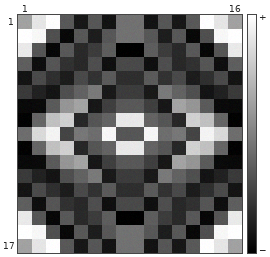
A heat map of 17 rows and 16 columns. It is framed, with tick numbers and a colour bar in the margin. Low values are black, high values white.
Most values sit low, with a long tail of high ones. There is no overall slope. It mirrors both left to right and top to bottom.
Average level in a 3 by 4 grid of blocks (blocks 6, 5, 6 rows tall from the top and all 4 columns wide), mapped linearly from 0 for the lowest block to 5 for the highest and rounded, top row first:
4 0 0 4 / 5 5 5 5 / 4 0 0 4
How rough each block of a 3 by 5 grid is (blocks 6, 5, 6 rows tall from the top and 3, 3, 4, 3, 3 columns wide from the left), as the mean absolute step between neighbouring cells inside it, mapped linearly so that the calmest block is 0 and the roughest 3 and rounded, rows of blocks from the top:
20002 | 22322 | 20002
